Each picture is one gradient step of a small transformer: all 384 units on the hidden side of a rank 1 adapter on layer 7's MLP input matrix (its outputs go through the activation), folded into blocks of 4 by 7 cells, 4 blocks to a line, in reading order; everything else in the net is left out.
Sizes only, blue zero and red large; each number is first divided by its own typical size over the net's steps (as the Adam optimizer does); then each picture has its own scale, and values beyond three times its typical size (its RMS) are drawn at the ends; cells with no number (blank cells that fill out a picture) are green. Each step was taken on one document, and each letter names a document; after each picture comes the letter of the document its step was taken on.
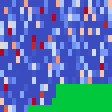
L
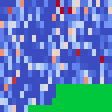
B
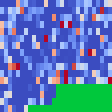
B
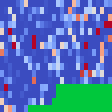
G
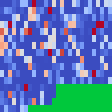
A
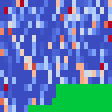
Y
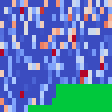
L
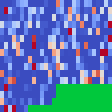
Y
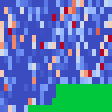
G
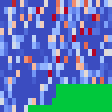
Y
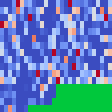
B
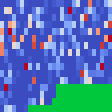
G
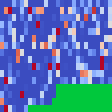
L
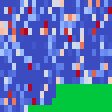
A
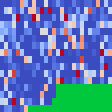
A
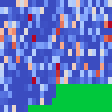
B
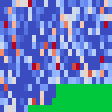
B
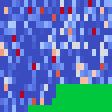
L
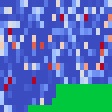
G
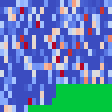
Y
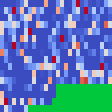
Y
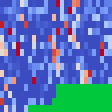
B
